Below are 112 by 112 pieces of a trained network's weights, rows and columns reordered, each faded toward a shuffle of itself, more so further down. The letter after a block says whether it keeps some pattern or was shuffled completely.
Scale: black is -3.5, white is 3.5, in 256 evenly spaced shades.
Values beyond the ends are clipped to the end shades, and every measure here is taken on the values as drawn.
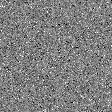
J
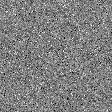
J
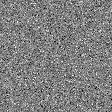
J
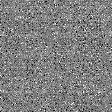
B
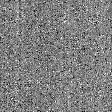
B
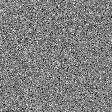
B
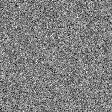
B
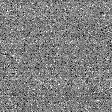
B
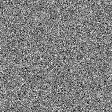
B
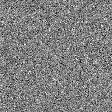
B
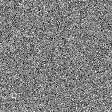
B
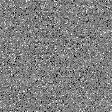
B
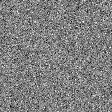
B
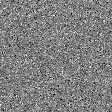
J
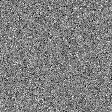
J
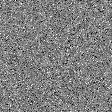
J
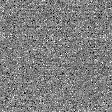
B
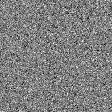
B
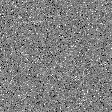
J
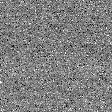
B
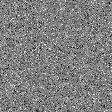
J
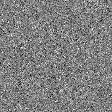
B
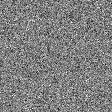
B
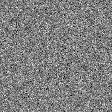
B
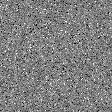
J
